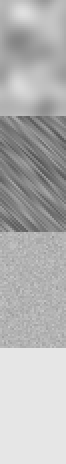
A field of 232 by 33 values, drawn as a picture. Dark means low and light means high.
The table splits into 4 rows of 1 panel. Panel 1,1: high, smooth. Panel 2,1: middling, slanting down to the right. Panel 3,1: high, fine-grained, faint in contrast. Panel 4,1: very high, flat.
